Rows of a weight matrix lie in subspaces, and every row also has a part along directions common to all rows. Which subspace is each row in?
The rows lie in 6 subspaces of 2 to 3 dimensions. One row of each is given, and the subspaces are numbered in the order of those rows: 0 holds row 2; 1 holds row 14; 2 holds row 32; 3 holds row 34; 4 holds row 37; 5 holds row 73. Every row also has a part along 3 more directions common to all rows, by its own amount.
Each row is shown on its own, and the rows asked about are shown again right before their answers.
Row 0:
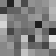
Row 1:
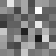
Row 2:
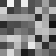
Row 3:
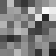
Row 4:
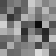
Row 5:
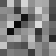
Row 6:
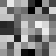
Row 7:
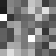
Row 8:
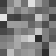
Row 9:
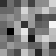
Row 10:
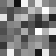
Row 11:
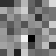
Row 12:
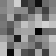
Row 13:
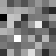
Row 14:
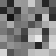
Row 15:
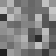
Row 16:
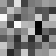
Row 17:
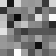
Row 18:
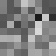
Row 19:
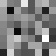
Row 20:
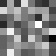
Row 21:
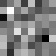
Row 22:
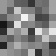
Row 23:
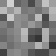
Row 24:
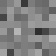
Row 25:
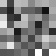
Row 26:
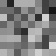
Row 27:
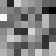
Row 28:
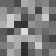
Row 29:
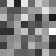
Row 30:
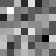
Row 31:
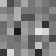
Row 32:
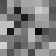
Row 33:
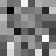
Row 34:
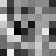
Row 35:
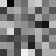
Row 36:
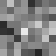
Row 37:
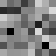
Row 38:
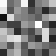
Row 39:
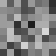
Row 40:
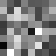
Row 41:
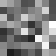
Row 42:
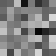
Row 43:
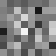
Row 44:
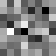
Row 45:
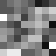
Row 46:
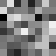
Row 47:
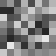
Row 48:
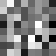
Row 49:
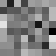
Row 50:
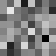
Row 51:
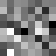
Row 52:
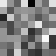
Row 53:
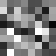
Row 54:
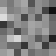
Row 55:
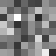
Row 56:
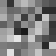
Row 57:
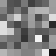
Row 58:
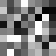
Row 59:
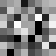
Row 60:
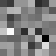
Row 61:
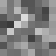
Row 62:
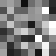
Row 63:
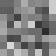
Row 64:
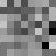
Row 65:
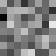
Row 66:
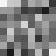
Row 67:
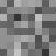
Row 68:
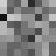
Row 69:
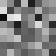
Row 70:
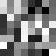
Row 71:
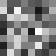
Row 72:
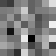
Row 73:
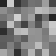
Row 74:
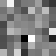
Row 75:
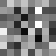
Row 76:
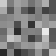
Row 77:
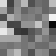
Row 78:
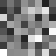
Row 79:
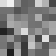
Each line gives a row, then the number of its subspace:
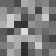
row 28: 2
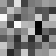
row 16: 1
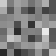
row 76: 3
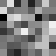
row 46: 5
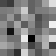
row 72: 4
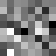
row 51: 2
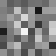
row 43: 2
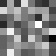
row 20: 4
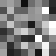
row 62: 3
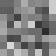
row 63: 3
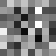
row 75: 2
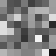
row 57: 5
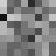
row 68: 5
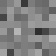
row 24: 0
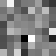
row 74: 4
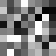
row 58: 1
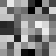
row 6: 0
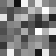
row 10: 0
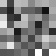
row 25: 3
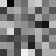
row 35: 0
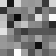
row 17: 5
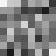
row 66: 4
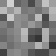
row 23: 1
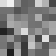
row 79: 4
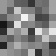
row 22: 2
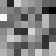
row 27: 1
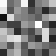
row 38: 5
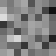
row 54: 1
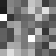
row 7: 5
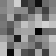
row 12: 0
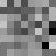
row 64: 4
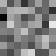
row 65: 0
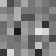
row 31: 0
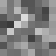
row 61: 2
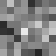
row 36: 0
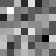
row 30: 3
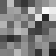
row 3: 1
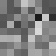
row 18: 1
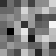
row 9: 4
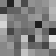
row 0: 4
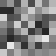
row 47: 3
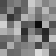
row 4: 0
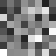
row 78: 1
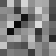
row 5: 2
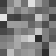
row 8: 5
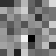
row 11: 4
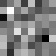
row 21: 3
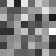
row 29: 0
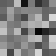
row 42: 0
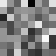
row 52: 5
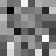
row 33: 3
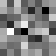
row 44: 2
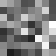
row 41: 3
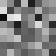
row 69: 5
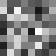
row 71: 2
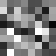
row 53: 2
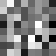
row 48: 4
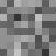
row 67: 5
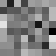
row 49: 4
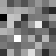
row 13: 0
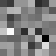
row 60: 4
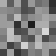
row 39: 3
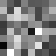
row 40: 2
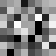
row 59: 1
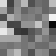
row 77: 5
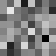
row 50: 3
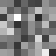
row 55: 5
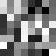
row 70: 0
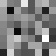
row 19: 3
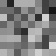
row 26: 1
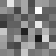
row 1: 2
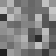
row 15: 1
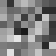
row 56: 1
